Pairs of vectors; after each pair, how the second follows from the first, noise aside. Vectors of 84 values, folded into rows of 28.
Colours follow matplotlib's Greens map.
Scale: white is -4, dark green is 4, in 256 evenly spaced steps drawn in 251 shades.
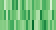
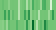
partly zeroed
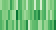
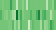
partly zeroed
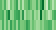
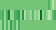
partly zeroed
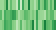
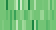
partly zeroed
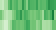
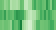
wrapped around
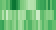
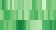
wrapped around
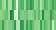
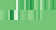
partly zeroed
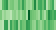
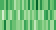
shuffled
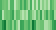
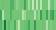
partly zeroed
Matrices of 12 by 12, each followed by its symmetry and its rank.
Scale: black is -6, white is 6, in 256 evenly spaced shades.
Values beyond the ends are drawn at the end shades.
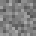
antisymmetric, full rank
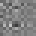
neither, rank two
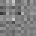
antisymmetric, rank two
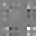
symmetric, rank two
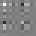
symmetric, rank one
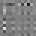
antisymmetric, rank two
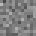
antisymmetric, full rank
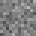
antisymmetric, full rank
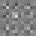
symmetric, rank two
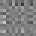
antisymmetric, rank two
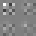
symmetric, rank two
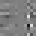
neither, rank two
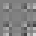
symmetric, rank one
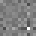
symmetric, rank two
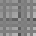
symmetric, rank one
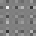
symmetric, rank one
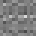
neither, rank two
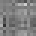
antisymmetric, rank two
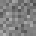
antisymmetric, full rank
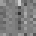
neither, rank two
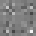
symmetric, rank two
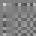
symmetric, rank one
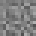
antisymmetric, rank two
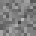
antisymmetric, full rank
